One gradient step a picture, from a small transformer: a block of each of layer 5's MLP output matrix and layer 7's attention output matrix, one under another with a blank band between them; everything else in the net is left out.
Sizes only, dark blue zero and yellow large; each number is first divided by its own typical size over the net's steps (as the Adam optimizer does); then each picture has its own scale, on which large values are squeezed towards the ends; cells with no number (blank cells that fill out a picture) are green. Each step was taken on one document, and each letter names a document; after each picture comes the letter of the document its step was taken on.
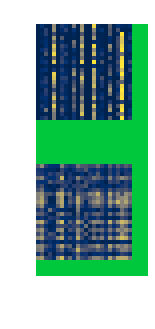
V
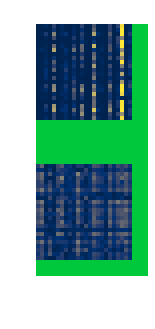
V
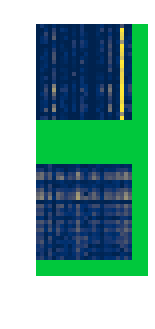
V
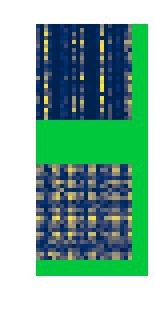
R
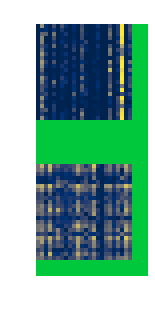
V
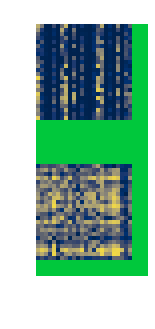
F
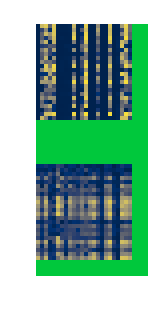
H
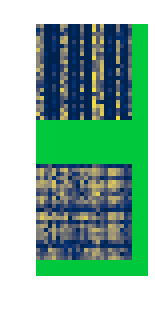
F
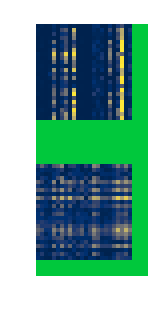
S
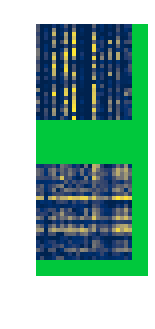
S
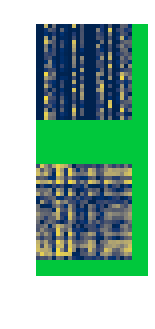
R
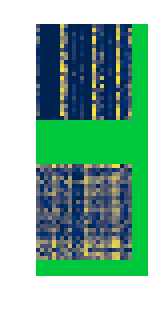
F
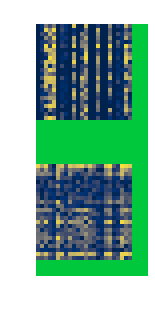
H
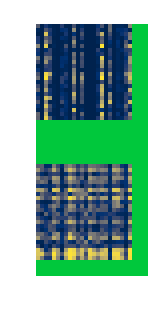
R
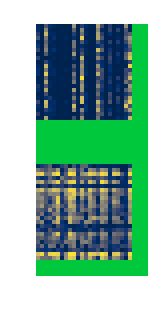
R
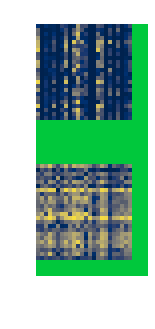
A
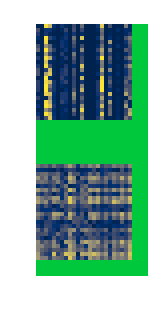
R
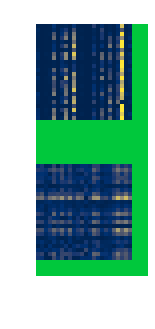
S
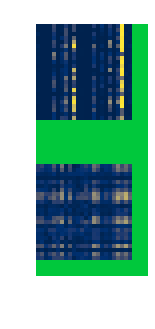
S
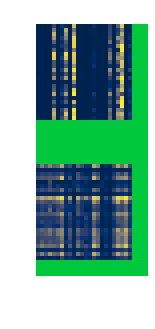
S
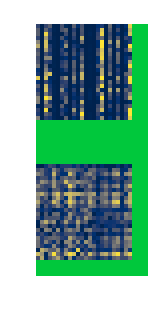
R
